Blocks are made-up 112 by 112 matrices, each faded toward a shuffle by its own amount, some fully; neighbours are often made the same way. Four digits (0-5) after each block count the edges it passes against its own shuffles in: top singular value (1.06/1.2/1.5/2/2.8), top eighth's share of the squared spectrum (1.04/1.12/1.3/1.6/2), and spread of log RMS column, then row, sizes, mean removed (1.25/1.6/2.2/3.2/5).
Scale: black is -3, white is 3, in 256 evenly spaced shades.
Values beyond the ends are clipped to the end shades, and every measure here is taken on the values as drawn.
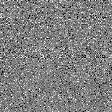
4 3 1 2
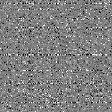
4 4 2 3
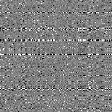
5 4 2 4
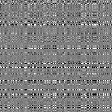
5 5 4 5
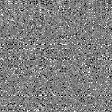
4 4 2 3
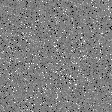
1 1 0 0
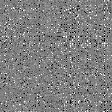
4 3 3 2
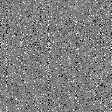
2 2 2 1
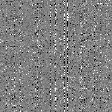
3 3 4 2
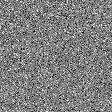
2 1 0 0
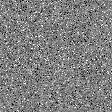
2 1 0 0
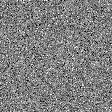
0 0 0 0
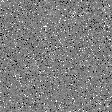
2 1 0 0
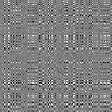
5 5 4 4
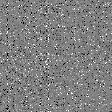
3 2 2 1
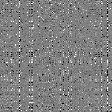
5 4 3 2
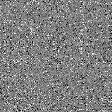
4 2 1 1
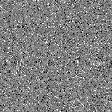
3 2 1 1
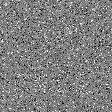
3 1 0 1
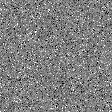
1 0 0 0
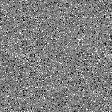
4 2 1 1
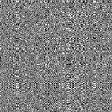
5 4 3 3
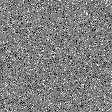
1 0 0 0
